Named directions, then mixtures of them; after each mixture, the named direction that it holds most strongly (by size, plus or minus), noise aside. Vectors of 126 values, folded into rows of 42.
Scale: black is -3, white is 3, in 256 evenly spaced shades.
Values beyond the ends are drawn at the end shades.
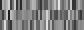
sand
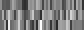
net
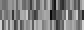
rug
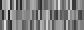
sand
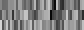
rug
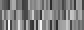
net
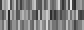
sand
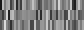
sand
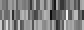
rug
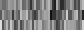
rug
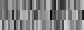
rug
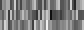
sand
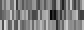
rug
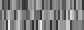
net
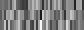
net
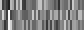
sand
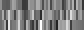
net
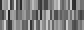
sand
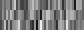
net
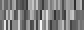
net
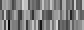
net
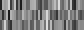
sand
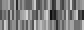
rug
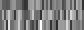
net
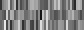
sand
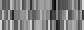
rug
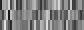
sand
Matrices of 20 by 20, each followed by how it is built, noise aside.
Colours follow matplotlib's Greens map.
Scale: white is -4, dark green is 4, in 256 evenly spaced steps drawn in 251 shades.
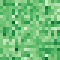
low rank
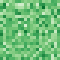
low rank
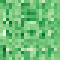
low rank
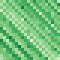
Toeplitz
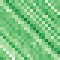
Toeplitz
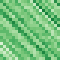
Toeplitz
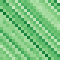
Toeplitz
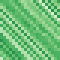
Toeplitz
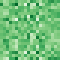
low rank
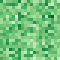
low rank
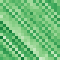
Toeplitz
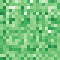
low rank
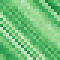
Toeplitz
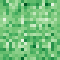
low rank
